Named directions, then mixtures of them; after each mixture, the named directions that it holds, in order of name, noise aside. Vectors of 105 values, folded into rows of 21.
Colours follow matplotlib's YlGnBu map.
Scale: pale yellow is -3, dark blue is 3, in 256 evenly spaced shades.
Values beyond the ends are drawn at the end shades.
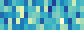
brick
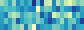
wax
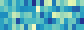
wax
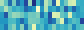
brick, wax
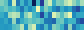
wax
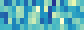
brick, wax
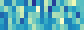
brick, wax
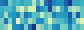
brick, wax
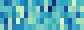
brick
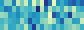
brick, wax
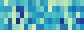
brick, wax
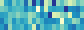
brick, wax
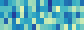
brick, wax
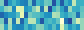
brick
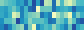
wax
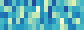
brick, wax
